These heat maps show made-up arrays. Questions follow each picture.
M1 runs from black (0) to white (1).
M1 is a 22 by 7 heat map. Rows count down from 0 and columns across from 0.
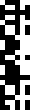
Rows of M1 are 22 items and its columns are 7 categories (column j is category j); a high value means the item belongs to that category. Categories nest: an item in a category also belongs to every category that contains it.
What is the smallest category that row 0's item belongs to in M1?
0
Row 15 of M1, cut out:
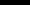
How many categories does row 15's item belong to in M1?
1
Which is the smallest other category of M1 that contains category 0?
5
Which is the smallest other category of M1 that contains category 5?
4
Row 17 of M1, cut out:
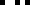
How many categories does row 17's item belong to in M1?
4
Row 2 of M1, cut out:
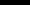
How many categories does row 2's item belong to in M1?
1
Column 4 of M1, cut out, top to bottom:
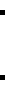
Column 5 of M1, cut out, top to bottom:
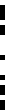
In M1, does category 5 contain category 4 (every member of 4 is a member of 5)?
no
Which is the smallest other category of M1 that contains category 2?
4
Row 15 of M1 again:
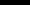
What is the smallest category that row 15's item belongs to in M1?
6
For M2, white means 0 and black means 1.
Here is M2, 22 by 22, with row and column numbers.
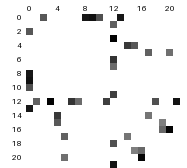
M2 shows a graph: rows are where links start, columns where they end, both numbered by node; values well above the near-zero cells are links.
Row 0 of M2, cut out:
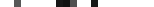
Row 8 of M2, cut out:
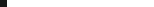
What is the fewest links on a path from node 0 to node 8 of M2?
1
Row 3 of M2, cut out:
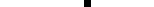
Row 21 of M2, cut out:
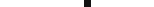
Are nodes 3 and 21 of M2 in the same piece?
yes
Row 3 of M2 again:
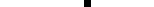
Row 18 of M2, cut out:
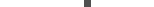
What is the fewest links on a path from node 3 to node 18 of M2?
2
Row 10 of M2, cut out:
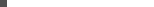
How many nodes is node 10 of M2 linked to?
1
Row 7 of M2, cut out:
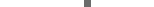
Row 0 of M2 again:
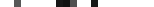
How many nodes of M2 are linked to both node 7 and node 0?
0
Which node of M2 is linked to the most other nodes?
node 12
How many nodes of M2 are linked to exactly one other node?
12
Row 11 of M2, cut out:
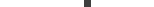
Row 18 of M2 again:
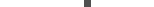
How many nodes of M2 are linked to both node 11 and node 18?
1
